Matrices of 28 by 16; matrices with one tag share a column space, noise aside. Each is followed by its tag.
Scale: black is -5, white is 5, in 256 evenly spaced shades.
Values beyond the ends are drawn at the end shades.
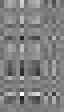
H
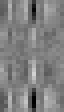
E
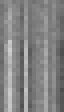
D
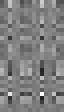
H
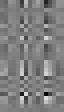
H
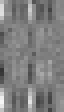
E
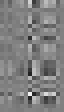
H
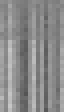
D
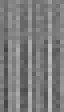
D
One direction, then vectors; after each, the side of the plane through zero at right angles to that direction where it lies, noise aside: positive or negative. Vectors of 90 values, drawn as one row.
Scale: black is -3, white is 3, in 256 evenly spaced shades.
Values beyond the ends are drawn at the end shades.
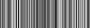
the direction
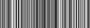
positive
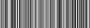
negative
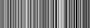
positive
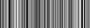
positive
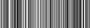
negative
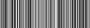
negative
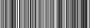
negative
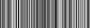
positive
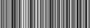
negative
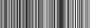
negative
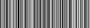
positive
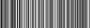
negative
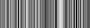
positive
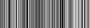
positive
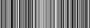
negative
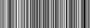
positive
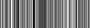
positive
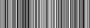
negative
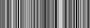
positive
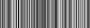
positive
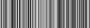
negative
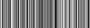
positive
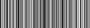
positive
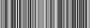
negative
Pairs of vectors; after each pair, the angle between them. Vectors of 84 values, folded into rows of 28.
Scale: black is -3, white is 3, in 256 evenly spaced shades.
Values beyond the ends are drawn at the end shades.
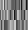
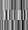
partly aligned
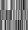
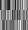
nearly opposite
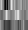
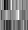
nearly parallel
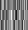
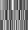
orthogonal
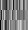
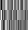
nearly opposite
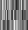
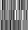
partly opposed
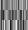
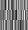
partly aligned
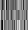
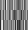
nearly opposite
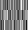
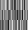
partly aligned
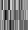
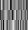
partly opposed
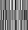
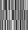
partly aligned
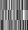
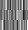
nearly opposite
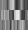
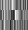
partly aligned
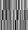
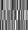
nearly opposite
